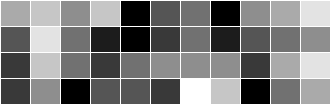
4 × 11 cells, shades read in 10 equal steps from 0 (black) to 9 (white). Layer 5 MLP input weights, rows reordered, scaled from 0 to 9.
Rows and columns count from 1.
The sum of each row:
51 35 50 41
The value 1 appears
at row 2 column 4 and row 2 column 8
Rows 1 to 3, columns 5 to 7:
0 3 4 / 0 2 4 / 4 5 5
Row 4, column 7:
9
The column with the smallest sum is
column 5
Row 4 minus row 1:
-4 -2 -5 -4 3 -1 5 7 -5 -2 -2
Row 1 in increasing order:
0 0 3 4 5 5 6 6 7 7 8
